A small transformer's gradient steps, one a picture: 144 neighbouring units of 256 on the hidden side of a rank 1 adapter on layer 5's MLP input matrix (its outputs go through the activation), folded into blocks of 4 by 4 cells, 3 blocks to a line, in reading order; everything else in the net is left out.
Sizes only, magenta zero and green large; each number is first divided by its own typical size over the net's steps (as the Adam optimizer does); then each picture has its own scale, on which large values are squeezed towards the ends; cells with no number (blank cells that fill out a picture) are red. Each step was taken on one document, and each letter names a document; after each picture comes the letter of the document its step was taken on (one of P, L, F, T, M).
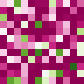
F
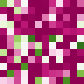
F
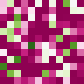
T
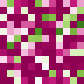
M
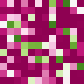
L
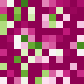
F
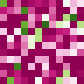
M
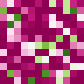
L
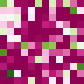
T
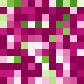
M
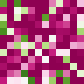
F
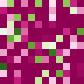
L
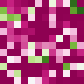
T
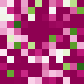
T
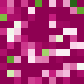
T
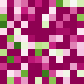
F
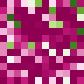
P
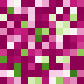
M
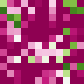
L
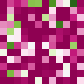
P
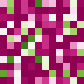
M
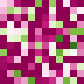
L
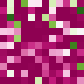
P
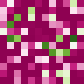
L
